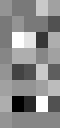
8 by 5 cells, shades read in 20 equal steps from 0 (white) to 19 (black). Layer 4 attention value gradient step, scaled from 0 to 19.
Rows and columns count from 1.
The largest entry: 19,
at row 7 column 2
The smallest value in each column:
6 0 2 0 5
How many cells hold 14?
1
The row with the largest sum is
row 7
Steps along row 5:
up down down up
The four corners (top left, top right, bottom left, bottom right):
8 7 8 9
